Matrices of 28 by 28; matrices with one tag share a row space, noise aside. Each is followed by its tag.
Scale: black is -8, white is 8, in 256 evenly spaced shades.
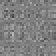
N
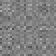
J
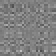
N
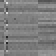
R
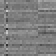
R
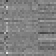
R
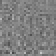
J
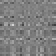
N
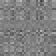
N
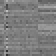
R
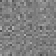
J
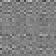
J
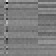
R
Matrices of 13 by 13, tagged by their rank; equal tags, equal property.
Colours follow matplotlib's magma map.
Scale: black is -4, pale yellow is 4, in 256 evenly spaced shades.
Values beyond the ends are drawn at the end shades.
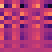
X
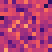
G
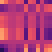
X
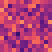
G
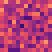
G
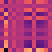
X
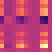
X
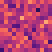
G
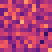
G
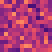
G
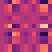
X
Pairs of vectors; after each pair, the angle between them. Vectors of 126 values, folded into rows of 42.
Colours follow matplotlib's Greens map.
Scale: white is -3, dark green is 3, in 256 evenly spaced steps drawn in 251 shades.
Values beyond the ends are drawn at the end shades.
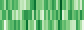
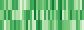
nearly parallel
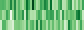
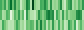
nearly parallel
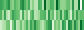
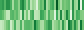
nearly parallel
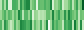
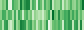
nearly parallel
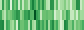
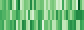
orthogonal
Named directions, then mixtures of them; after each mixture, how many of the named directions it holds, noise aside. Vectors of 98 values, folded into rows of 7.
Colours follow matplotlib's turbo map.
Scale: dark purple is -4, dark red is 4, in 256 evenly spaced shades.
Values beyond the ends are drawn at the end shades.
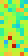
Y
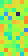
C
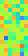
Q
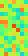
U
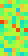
three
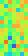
one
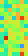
one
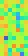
two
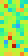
one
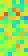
three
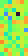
one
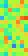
three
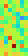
two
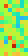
two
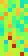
two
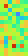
three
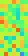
two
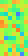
three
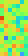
three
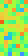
three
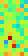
one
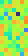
one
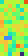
two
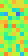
two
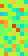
one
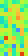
two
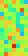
two
